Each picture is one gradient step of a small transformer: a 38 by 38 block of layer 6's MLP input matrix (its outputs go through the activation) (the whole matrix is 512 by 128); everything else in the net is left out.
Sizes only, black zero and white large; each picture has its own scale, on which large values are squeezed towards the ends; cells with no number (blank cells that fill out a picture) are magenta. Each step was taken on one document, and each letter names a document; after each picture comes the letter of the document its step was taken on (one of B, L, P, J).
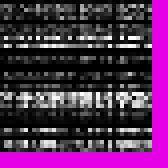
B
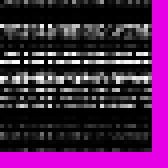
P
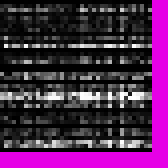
B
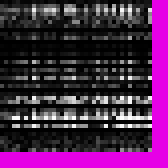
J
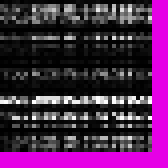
J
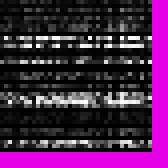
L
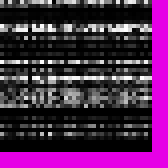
P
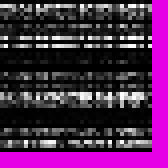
B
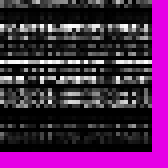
P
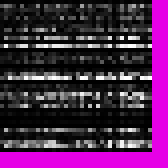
B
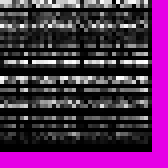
P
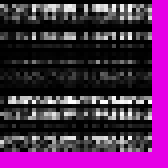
J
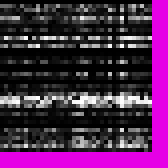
B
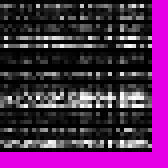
B
